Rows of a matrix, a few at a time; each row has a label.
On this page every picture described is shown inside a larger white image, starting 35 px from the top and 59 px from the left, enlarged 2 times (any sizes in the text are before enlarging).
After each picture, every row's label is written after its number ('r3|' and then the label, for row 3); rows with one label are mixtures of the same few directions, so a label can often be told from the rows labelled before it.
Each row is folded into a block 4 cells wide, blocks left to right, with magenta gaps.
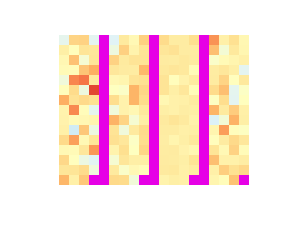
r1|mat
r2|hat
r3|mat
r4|hat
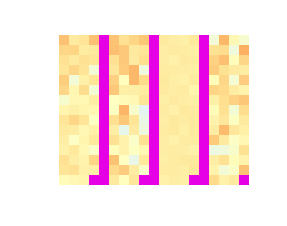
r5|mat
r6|mat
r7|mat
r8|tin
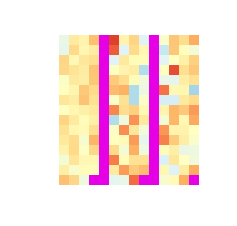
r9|hat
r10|hat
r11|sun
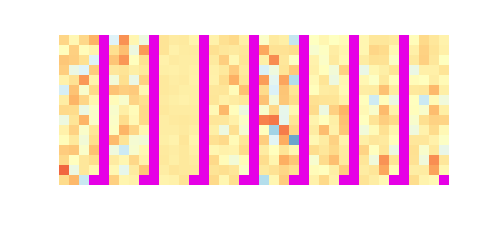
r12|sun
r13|tin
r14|hat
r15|mat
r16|hat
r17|mat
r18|tin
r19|tin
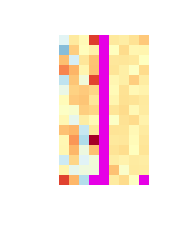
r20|hat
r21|sun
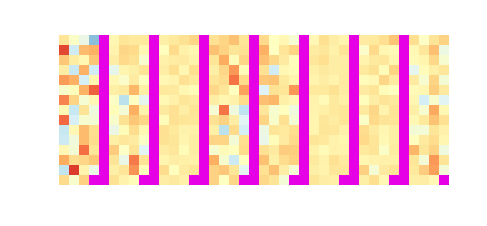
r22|sun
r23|tin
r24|sun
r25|mat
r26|sun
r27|tin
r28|sun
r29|tin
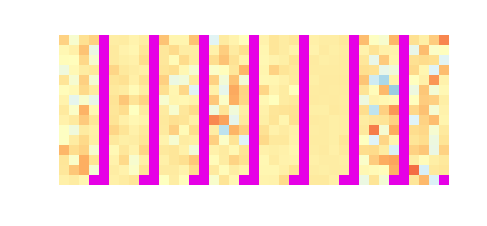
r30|tin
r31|tin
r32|mat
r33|hat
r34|sun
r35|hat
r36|mat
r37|sun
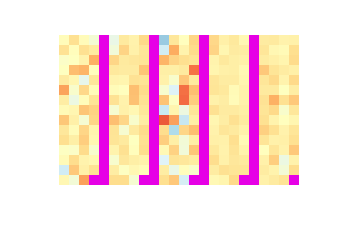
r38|sun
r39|hat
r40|hat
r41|hat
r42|tin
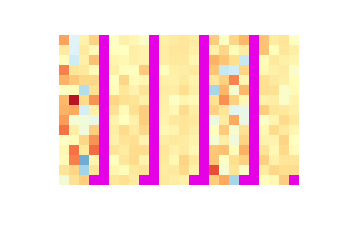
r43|tin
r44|mat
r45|tin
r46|sun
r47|hat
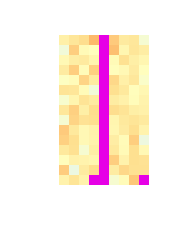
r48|sun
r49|hat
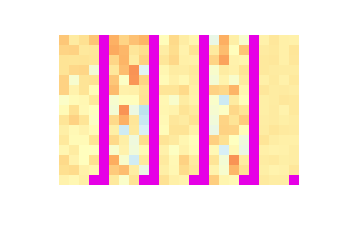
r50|mat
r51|mat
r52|tin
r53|tin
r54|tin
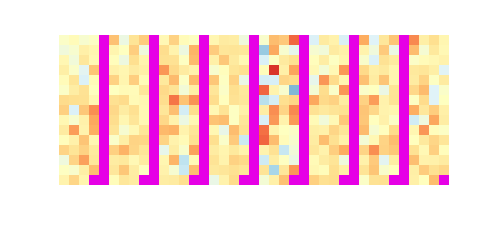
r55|mat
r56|tin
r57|tin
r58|hat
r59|sun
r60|mat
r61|tin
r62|hat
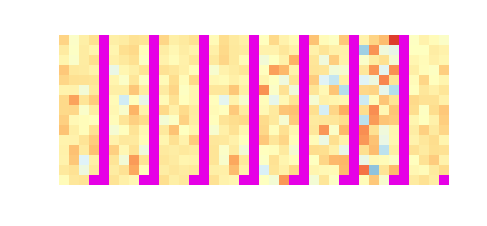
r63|tin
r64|tin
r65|hat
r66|tin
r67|sun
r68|mat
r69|sun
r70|mat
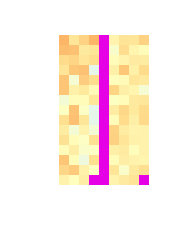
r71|mat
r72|sun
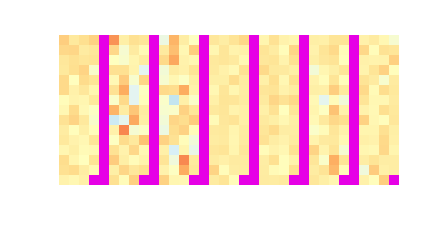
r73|mat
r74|hat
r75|tin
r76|sun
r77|tin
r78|tin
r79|sun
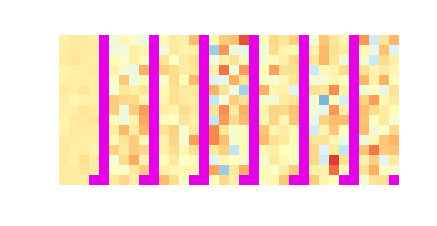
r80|tin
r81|mat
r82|hat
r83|sun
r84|sun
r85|tin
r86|tin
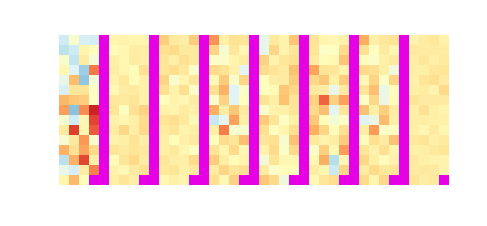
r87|mat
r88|mat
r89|mat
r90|hat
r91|hat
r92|tin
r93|hat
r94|mat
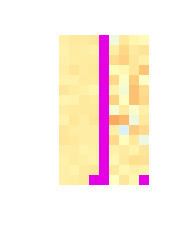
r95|sun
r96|hat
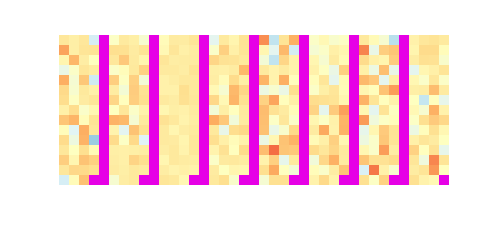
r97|hat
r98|hat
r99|hat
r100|hat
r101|tin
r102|mat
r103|sun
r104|tin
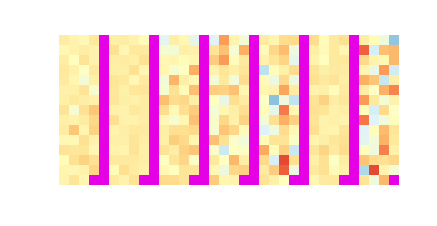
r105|mat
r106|sun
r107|mat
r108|tin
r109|tin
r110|tin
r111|sun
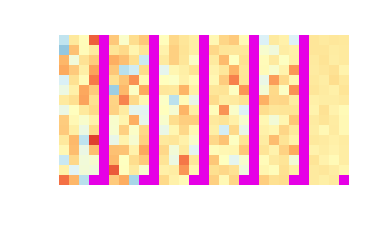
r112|hat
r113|sun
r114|tin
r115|mat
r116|mat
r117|mat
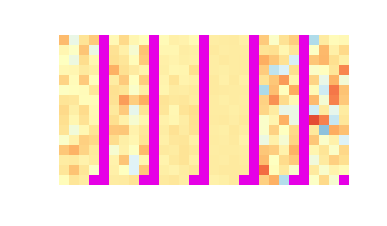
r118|tin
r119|tin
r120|mat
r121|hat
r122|sun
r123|hat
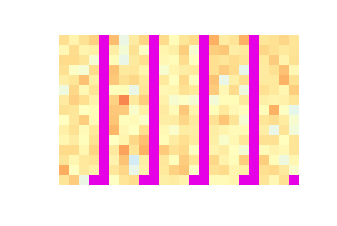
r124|sun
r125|tin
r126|tin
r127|mat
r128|mat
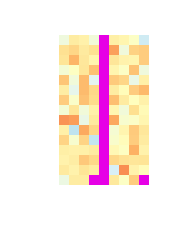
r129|hat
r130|sun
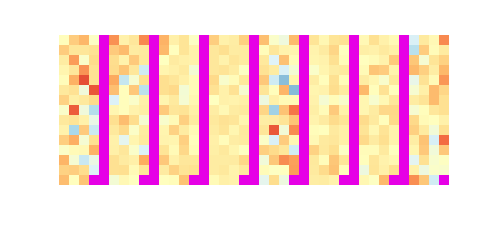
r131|mat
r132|mat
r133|hat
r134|mat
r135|mat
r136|tin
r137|sun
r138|hat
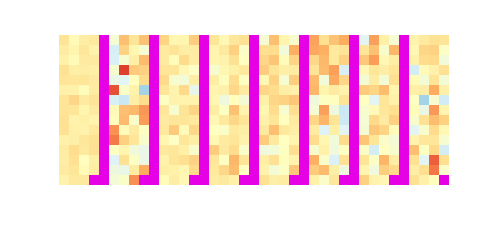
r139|tin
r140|sun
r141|mat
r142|tin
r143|tin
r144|mat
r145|tin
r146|tin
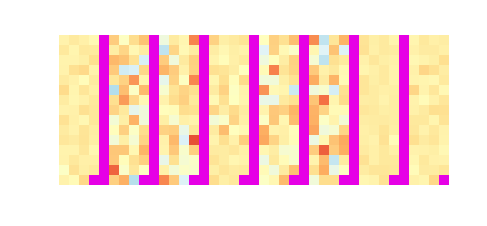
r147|sun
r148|sun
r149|hat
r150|hat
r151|sun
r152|tin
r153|hat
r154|sun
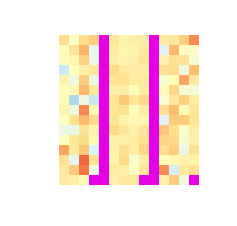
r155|tin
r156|tin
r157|sun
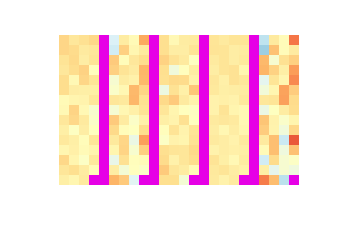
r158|mat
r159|hat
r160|sun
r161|mat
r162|hat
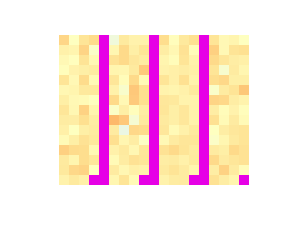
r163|tin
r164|hat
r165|tin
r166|sun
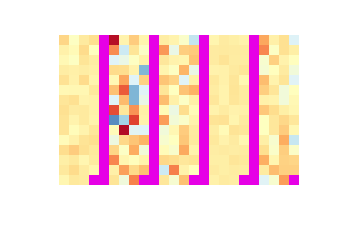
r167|tin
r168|hat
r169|sun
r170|hat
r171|hat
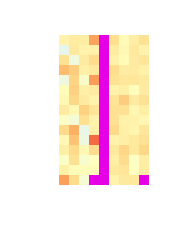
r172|hat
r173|tin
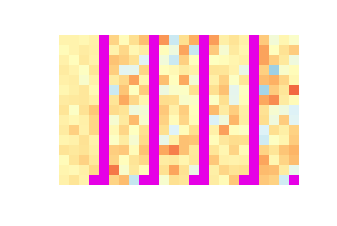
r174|mat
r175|sun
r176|tin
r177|hat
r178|sun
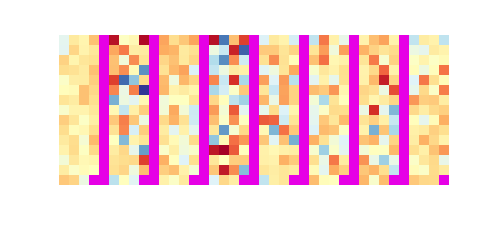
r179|hat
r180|mat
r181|mat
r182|tin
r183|hat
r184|tin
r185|mat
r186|mat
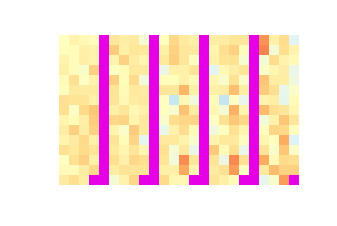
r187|mat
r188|hat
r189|tin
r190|tin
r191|hat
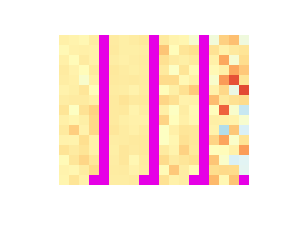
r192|mat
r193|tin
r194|sun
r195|mat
